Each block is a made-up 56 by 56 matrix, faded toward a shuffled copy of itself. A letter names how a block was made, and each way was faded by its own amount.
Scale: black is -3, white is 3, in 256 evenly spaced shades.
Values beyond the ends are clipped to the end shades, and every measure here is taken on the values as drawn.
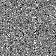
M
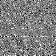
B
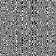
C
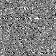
B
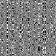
C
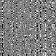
C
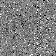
M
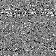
B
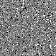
M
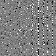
C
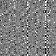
C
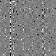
C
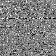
B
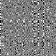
C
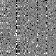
C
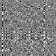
C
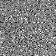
B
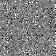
M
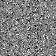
M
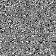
B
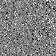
M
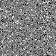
M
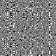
C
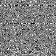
B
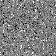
M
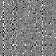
C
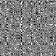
C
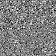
B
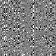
C
